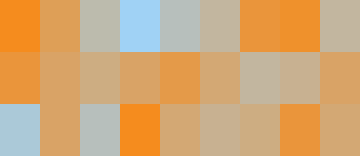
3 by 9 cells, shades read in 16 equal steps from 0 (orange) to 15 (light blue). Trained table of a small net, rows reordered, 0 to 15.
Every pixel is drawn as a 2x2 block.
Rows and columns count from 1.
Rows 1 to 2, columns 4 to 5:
15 11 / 5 3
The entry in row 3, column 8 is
2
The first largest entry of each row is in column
4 7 1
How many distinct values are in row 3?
8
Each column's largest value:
13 5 11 15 11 9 9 8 9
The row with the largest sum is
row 1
